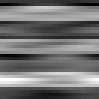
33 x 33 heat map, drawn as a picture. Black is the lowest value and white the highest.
Streaks run across, left to right. No overall slope runs across the table. Horizontal stripes repeat 3 times down the table.
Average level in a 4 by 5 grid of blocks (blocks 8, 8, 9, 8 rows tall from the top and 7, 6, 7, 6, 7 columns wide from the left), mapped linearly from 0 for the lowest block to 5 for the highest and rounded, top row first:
24432 / 21002 / 11343 / 53235
